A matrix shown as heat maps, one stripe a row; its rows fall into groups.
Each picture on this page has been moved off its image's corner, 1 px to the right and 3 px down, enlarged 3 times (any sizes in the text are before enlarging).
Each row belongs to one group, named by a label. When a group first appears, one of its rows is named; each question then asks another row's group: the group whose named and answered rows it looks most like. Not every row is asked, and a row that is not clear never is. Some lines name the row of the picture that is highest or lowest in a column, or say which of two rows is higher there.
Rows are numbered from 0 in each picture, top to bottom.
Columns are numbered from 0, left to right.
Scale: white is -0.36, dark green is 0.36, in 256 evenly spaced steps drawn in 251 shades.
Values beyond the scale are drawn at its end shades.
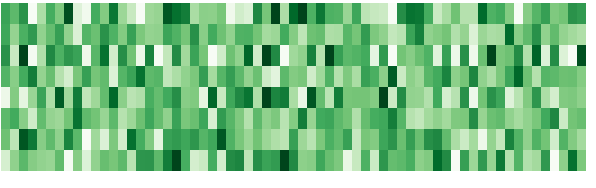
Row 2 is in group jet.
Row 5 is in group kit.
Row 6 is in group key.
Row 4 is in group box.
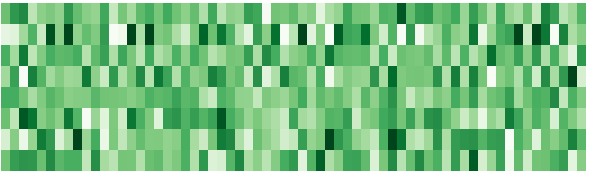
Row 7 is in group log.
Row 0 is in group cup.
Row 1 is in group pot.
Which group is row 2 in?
jet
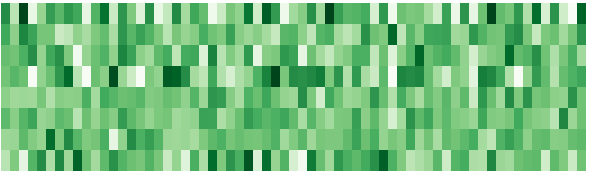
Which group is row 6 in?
pot
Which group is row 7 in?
box
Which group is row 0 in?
jet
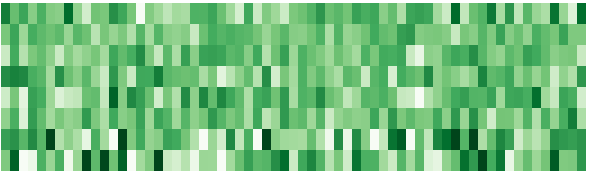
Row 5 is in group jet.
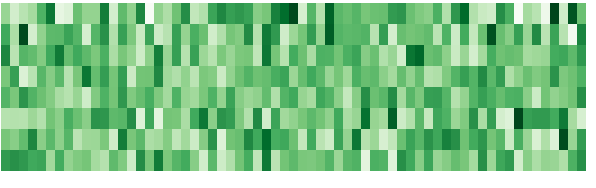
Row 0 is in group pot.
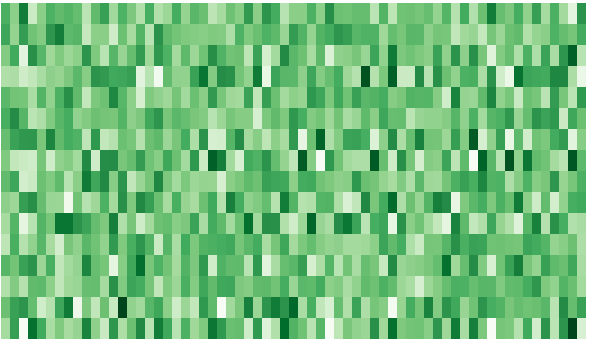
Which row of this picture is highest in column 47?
14
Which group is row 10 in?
box
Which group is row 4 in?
box
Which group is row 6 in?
log
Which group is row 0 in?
jet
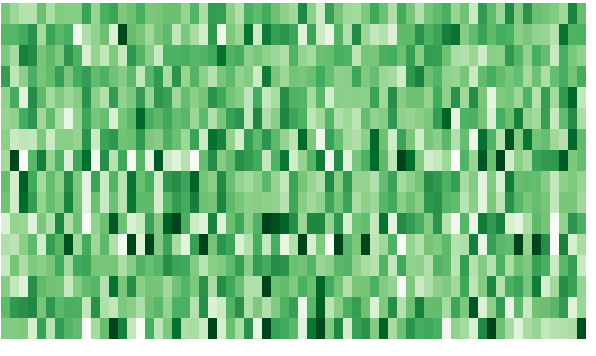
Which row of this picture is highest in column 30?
10
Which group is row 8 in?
key
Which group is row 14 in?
log
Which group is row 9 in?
key
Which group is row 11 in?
pot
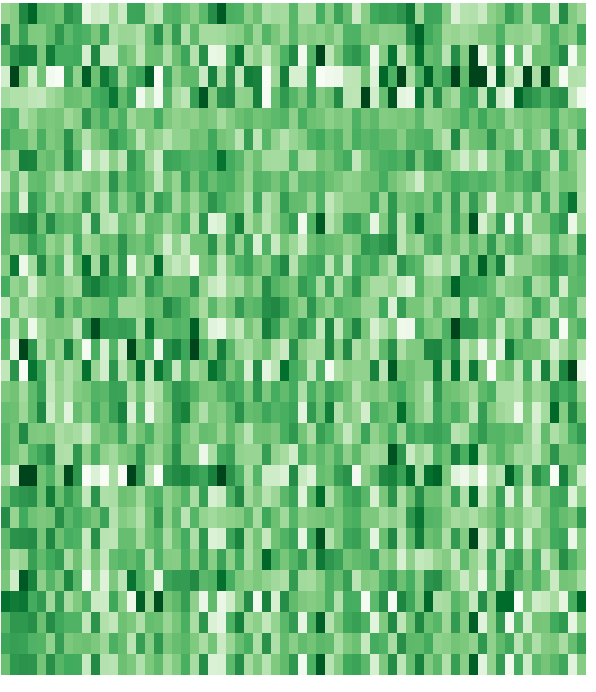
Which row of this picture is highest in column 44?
3
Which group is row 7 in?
key
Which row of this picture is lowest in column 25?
28
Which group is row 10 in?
log
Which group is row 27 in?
key
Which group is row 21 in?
kit
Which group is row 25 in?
log
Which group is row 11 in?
box
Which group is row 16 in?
key
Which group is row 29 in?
log
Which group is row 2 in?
log
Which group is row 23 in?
log
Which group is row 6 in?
box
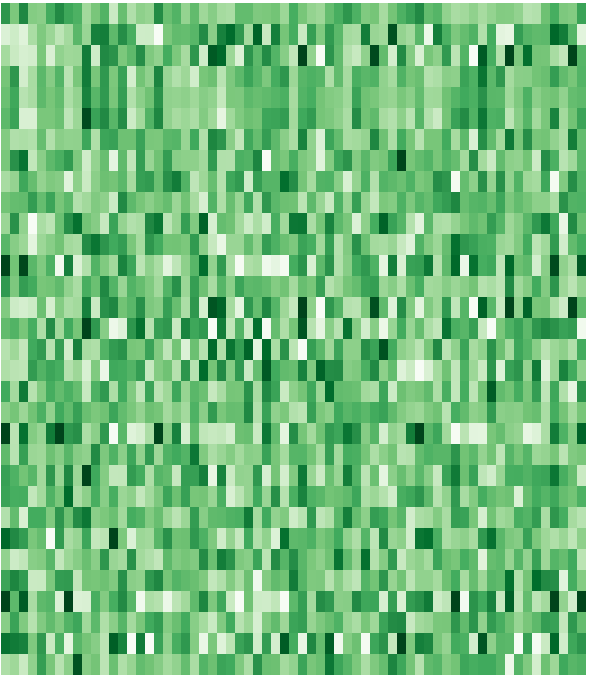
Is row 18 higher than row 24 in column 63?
No
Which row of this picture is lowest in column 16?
30
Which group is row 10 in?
kit
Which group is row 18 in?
jet
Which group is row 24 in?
box
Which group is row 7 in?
cup
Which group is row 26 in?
pot
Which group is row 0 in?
cup
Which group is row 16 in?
box
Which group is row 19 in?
box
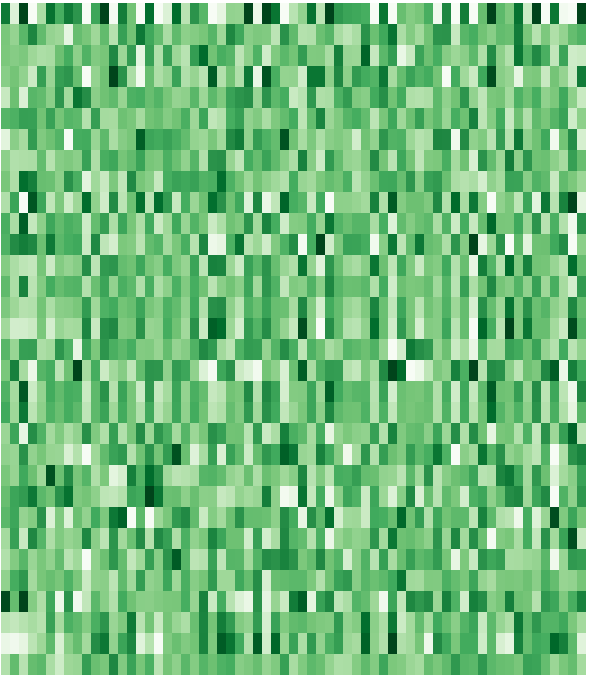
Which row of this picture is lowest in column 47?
30
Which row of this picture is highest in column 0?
28
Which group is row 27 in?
cup
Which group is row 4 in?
box
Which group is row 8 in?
key
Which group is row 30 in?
pot
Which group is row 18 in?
jet
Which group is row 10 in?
jet
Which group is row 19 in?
jet
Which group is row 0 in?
jet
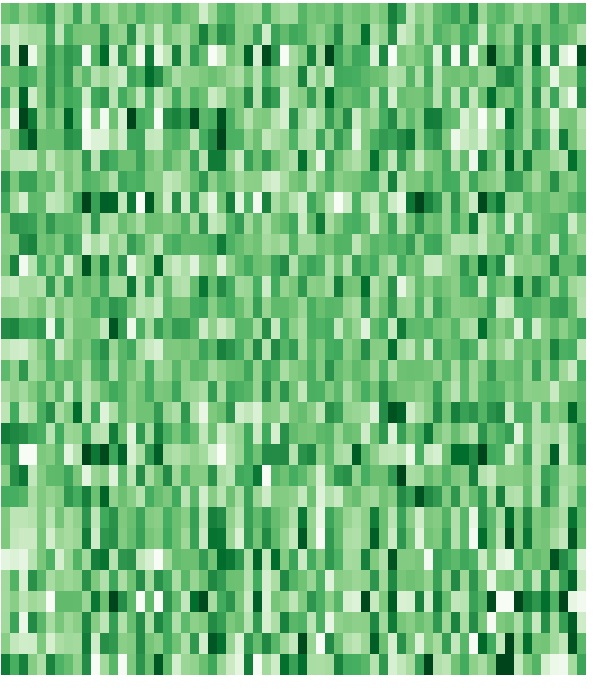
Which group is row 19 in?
kit
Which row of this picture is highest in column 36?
2
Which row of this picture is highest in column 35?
10
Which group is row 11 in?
key
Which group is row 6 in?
key
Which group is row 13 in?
pot
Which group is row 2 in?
jet
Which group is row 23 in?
cup
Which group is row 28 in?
pot
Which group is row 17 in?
jet
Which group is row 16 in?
pot
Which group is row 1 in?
pot
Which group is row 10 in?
log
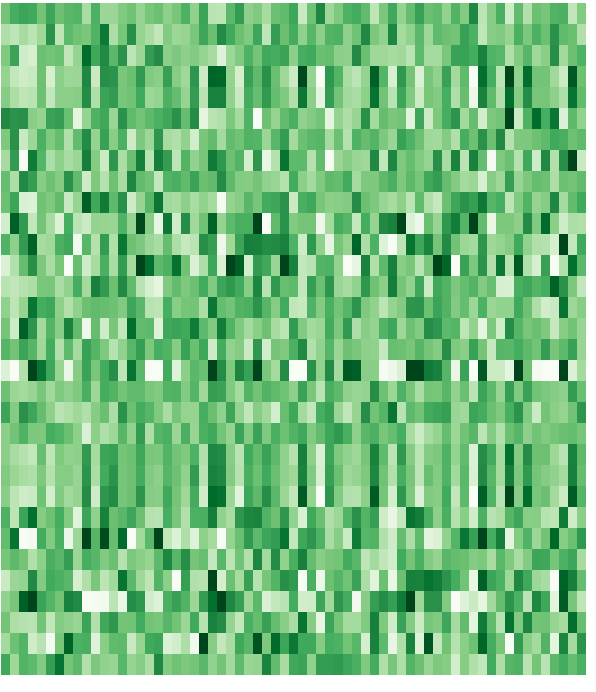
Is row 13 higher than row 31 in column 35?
No
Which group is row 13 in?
pot
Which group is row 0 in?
log
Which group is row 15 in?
key
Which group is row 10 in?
cup
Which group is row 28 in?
key
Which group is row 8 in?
key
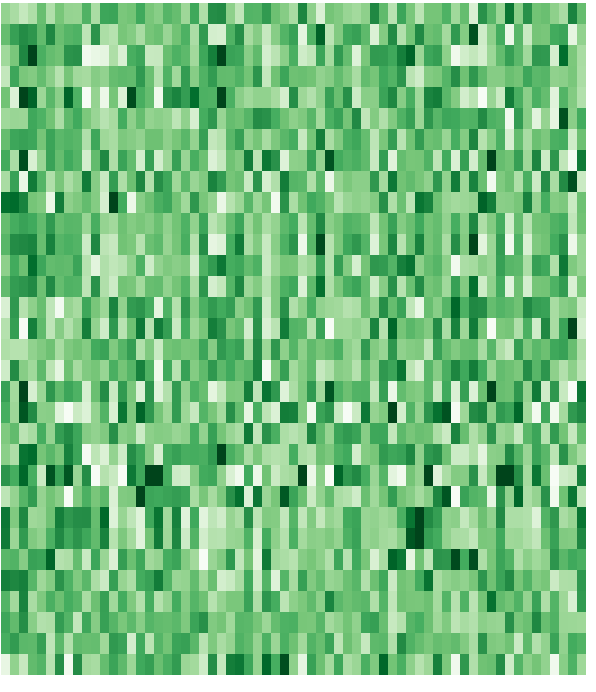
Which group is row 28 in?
jet
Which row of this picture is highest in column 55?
22
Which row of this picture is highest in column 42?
31
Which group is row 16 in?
pot
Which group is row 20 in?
box
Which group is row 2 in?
key
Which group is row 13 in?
log
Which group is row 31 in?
box
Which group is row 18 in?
jet
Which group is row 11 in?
log
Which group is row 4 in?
key
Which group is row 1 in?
log
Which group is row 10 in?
log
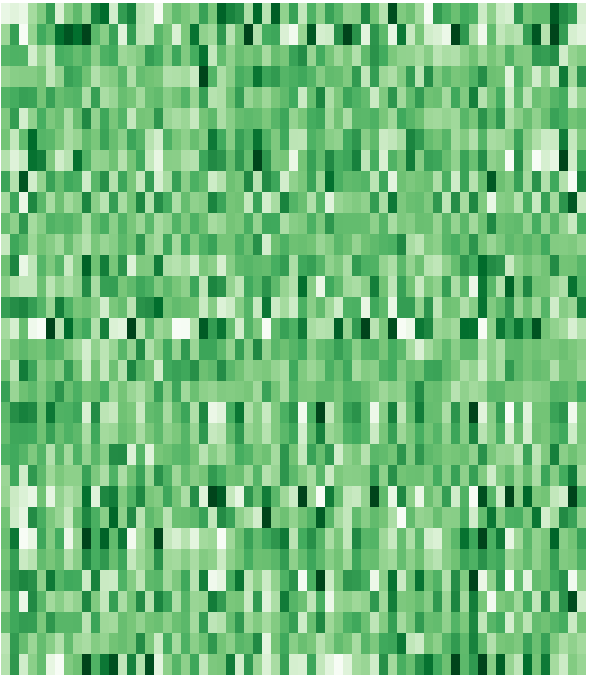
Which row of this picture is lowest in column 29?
15
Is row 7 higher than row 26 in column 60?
No
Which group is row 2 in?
kit
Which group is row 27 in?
log
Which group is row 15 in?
pot
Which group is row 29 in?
log
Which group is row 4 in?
log
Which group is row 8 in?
jet
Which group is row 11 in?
cup
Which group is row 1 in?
box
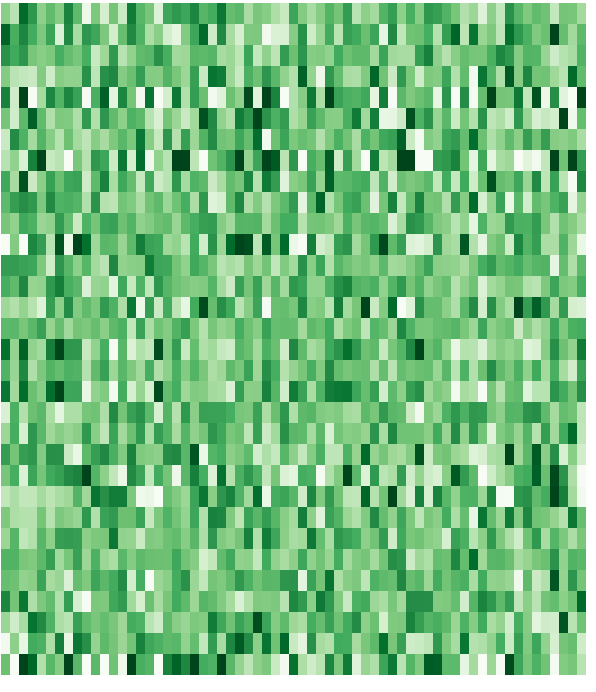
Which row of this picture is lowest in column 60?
4
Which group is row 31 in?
key
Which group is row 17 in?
jet
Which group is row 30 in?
box
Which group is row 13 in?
cup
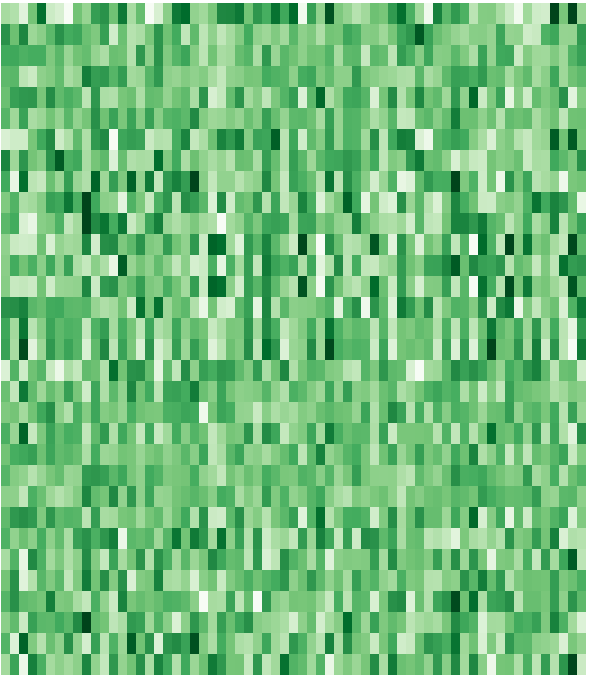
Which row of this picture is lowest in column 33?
0
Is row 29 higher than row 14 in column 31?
No
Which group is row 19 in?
kit
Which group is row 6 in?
pot
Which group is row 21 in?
log
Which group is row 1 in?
cup
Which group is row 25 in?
kit
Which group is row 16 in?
jet
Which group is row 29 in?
box
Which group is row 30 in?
key
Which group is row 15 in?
jet
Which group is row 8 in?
key
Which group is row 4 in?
log
